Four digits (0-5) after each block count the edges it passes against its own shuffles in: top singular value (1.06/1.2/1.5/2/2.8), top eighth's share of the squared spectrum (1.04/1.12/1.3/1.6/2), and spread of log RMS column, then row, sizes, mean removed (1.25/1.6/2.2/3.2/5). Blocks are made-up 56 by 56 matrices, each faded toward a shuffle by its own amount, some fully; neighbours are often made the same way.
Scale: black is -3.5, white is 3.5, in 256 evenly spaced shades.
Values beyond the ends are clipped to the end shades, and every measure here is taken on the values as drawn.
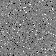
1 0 0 0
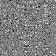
3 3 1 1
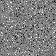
2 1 0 0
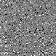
3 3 1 1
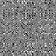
4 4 2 2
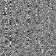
2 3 3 0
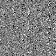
1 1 2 0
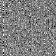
3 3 2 0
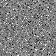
0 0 0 0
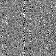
3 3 3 0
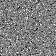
0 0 0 0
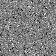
0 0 0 0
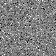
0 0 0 0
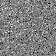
0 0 0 0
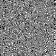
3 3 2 0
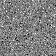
1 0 0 0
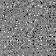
3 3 1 1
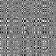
5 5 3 3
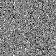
0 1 2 0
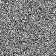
2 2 0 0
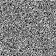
1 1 0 0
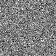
1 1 0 0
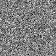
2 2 0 0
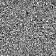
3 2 1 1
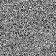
2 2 0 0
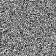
2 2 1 0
